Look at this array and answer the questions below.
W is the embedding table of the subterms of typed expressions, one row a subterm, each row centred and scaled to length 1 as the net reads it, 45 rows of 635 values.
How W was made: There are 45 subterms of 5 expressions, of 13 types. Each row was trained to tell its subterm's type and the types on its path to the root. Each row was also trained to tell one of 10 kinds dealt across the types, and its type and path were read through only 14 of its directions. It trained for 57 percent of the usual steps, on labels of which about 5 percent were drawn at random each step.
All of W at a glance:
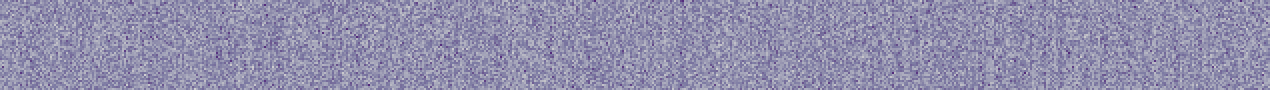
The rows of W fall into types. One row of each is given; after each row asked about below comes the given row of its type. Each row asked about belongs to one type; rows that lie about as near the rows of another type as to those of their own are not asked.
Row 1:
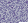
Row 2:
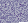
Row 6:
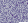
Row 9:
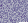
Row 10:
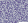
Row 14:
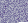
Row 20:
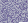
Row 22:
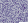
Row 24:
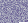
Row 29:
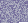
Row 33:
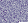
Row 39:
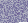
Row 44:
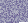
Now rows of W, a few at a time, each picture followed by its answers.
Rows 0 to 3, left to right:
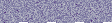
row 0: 14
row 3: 22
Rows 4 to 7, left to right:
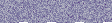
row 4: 39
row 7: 1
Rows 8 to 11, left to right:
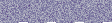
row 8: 14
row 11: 2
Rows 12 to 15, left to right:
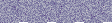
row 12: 24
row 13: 39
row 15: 33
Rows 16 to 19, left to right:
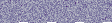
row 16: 9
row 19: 39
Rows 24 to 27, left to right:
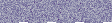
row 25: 20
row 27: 22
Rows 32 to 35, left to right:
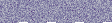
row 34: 2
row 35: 33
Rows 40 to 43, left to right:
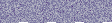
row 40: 2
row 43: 33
